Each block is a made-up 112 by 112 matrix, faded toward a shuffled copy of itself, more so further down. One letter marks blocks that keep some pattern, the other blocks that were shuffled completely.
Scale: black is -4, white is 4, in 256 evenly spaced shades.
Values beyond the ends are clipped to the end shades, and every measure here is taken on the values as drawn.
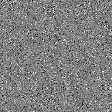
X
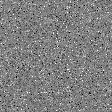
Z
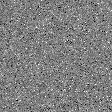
Z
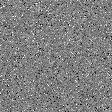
Z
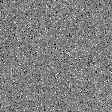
Z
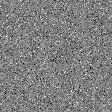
Z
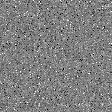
X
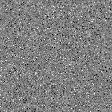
X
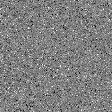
X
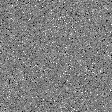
Z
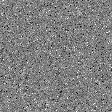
Z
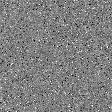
Z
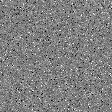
Z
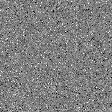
X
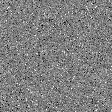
Z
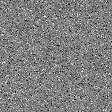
Z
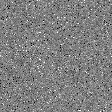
X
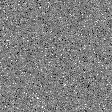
Z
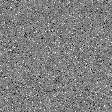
Z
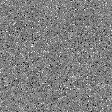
X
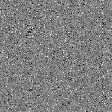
X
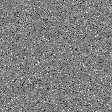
Z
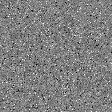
X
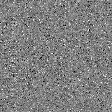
X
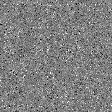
X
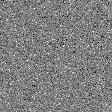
Z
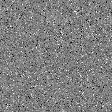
X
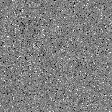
X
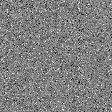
X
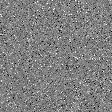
Z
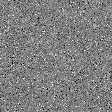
Z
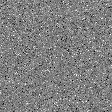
Z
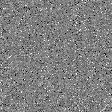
X
